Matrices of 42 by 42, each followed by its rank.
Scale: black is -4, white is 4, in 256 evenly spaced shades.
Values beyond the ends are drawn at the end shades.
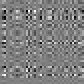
two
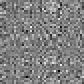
five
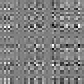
two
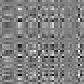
two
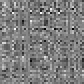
five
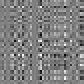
two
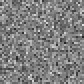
full rank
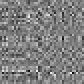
five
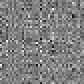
five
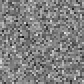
full rank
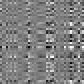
two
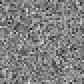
full rank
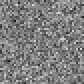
full rank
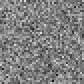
full rank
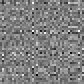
five
